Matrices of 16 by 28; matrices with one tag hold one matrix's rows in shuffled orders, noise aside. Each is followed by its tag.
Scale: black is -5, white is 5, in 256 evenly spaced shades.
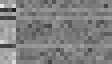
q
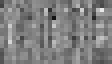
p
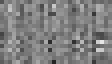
p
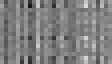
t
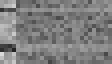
q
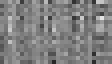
p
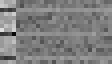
q
